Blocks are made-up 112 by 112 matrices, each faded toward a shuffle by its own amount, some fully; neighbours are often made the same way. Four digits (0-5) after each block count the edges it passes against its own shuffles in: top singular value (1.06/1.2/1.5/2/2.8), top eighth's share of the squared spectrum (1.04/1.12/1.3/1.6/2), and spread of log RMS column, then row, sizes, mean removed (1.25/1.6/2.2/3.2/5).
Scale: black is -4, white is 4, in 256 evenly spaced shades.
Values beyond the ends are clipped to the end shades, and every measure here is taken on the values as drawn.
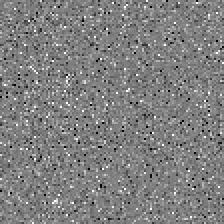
3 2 1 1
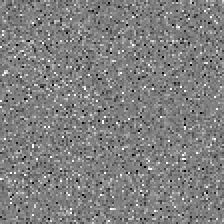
3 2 0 0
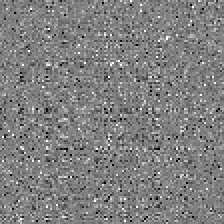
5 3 2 2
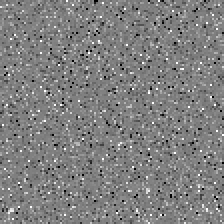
0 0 0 0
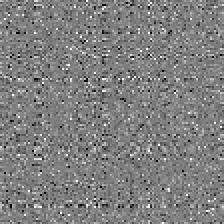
5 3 2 3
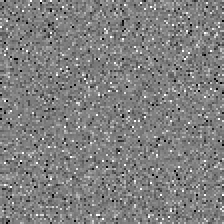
3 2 1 0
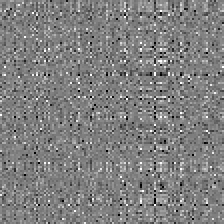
5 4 3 3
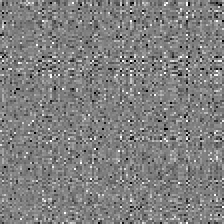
5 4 3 3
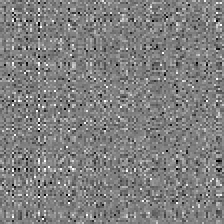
5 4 3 3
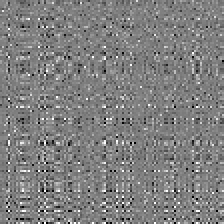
5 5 4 4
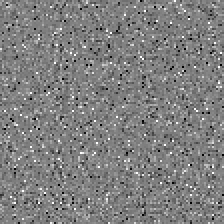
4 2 1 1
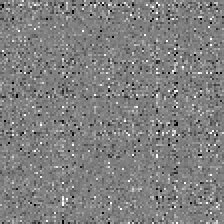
2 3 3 3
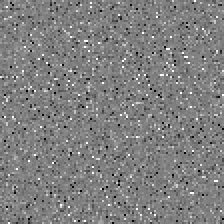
0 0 0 0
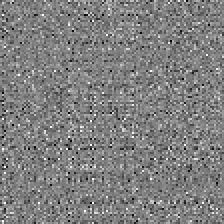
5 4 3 3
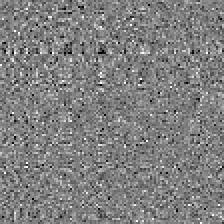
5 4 2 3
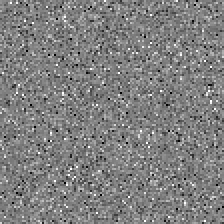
2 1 0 0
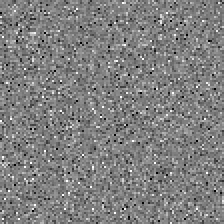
2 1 0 0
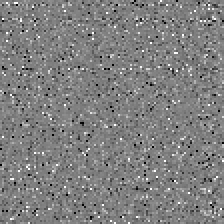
3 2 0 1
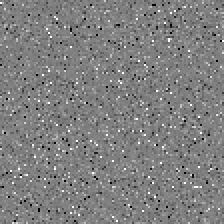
1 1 0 0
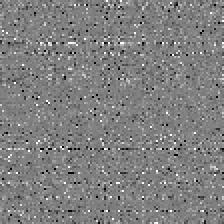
4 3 2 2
